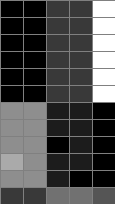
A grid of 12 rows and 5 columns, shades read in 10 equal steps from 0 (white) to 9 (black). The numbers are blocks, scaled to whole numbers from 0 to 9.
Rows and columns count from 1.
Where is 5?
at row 12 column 3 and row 12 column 4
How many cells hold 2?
0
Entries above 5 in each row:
4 4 4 4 4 4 3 3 3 3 3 3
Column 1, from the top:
9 9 9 9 9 9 4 4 4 3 4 7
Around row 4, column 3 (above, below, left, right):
7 7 9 7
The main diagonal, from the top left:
9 9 7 7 0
